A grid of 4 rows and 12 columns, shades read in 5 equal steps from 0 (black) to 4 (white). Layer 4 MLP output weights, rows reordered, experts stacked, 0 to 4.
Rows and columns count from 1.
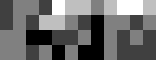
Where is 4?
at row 1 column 5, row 1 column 10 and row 1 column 11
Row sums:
32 20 14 14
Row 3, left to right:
2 2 0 0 1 1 2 0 2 1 2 1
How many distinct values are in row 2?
4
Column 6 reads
3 2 1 2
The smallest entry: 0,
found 7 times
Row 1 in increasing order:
1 1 2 2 2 3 3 3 3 4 4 4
